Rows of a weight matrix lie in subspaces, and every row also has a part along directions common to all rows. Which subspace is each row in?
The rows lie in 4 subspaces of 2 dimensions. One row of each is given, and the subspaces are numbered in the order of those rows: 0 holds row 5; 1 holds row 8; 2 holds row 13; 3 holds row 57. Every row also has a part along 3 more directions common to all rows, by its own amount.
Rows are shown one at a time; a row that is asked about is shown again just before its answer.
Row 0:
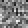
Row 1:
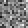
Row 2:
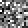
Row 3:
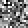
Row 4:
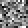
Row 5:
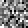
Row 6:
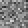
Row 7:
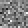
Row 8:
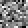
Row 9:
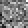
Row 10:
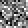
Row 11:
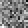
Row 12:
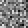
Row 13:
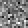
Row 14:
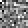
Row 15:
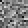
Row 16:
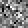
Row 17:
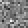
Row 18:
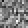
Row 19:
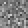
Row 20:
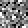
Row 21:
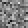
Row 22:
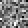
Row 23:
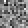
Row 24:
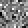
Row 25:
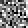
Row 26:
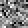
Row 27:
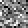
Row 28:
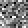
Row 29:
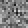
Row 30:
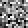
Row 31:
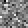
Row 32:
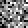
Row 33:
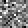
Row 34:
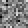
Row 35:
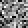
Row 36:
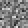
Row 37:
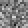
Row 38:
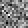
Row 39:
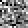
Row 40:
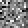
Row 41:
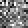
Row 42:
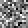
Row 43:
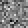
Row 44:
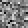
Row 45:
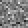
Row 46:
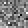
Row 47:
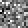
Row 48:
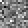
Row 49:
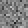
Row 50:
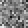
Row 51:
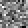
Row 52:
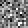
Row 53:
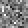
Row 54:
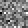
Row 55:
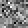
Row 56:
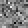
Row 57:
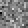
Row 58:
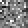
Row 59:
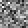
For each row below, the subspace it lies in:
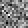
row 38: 1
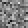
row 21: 2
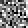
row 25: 0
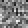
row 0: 0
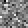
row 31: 0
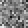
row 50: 0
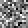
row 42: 2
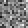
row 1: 0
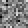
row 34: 0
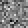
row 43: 1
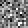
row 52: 2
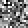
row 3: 0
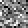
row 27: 2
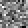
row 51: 1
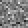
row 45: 2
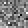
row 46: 2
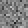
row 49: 1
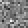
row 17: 1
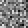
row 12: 0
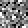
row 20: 3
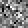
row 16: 1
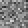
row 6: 3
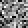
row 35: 3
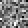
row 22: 3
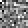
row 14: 3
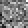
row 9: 0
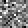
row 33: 0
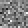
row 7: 2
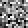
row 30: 2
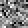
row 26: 1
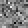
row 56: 1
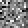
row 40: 3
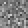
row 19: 2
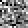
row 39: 2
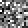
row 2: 2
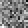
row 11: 0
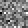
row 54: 2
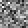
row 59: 1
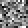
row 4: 1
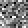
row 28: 3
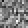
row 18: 0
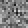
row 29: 0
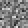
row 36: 3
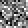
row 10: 2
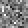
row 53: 1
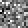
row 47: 2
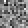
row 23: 0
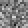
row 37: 3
